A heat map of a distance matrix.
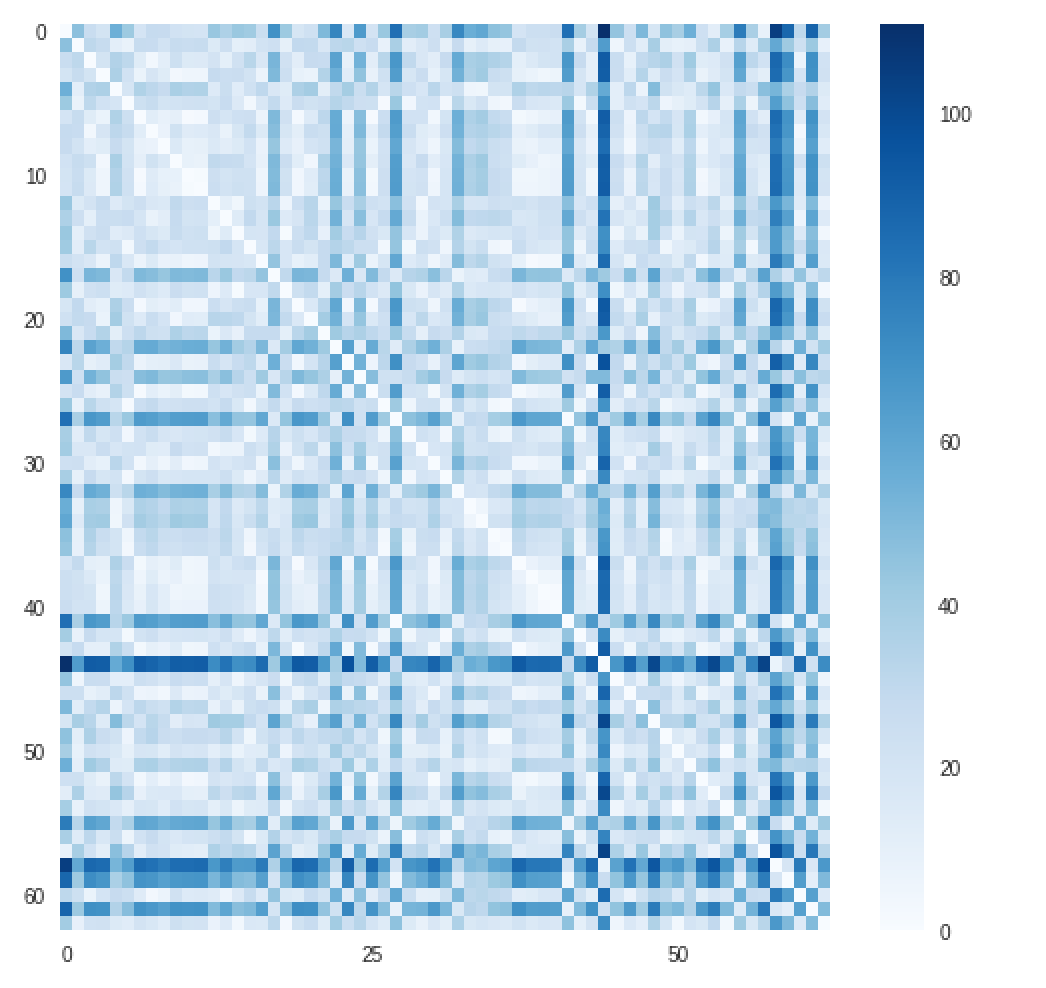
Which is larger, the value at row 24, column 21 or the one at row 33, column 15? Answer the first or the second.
the first
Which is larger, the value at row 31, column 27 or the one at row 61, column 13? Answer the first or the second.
the second
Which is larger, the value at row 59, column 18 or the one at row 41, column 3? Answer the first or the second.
the second
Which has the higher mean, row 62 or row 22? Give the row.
22
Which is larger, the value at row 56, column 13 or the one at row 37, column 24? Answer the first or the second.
the second
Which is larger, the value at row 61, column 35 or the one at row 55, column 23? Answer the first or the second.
the second
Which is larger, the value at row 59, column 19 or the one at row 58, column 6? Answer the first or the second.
the second
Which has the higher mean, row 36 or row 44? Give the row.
44
